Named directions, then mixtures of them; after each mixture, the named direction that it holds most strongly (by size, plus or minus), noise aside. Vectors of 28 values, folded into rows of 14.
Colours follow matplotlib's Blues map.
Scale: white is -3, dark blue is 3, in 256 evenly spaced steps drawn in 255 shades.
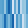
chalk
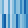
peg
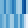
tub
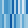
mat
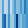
peg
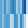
tub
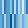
mat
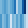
tub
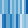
mat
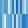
chalk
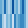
chalk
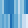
mat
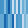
chalk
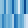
tub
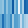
mat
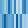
chalk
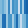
peg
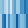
peg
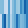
peg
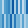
mat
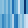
tub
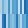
peg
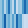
chalk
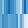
tub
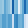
tub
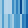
chalk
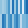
mat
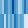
tub
